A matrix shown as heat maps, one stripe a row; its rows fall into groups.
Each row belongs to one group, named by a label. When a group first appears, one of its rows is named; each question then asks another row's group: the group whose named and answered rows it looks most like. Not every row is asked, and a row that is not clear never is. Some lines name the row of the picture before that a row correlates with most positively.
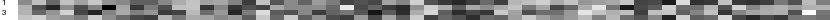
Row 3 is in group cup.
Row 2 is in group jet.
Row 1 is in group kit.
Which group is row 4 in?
kit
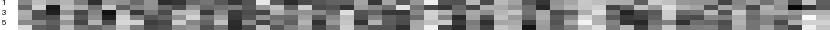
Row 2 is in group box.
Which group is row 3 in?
jet
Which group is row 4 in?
jet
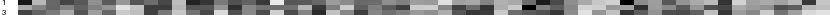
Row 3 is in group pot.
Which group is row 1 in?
pot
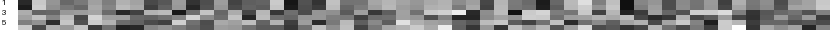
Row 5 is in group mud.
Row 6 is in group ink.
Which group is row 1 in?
pot
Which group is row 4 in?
kit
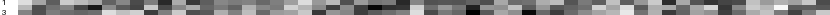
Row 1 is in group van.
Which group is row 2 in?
cup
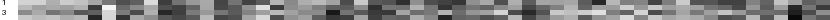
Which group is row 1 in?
van
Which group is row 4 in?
cup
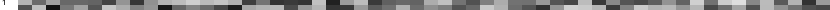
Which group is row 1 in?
ink
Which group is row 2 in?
box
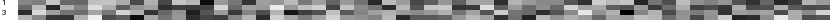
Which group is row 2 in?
box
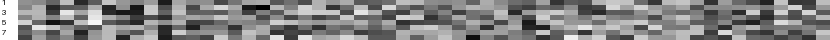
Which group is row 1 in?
mud
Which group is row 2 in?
van
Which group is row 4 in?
mud
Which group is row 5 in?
van
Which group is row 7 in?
mud
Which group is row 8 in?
box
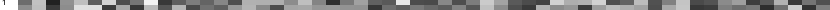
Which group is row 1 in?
box
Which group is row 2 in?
van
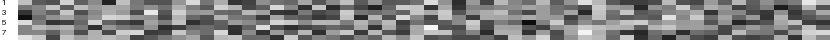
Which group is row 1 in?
jet
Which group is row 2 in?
kit
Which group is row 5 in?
van
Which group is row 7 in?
jet
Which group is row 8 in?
kit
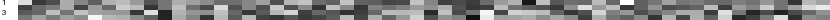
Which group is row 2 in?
pot
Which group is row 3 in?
kit
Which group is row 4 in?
mud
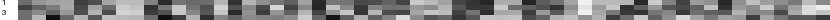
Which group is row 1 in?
cup
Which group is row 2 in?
pot
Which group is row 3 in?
jet
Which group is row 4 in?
box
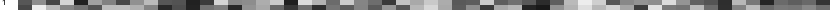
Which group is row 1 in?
box
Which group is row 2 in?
cup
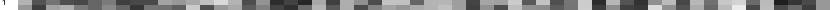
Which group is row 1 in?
ink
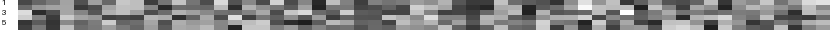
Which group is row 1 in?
pot
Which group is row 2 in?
cup
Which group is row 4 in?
ink
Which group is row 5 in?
mud
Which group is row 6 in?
mud
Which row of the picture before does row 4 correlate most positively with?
1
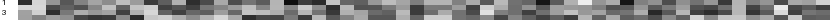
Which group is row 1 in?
pot
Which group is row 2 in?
box
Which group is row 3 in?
box
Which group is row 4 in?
ink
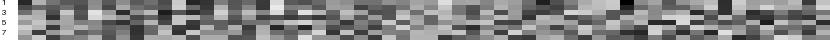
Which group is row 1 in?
pot
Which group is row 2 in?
pot
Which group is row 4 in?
mud
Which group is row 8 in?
van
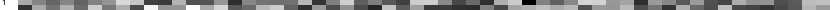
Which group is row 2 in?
kit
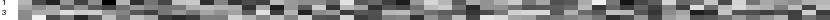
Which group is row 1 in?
jet
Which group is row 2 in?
ink
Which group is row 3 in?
kit
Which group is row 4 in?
box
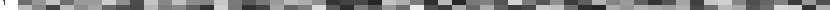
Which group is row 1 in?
kit
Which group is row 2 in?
van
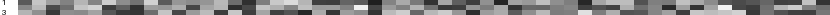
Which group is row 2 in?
van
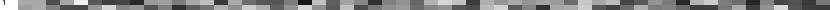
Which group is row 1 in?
ink
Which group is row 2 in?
box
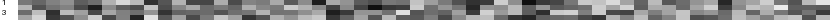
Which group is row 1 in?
pot
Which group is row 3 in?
box
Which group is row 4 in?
van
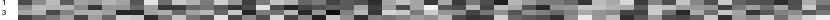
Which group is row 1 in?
kit
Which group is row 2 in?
cup
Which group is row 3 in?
ink
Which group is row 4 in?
pot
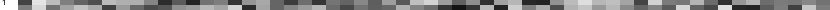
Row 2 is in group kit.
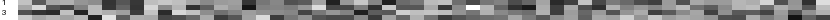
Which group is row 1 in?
ink
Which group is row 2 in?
van
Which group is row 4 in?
cup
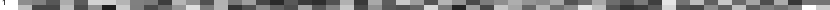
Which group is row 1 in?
mud
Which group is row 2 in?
jet
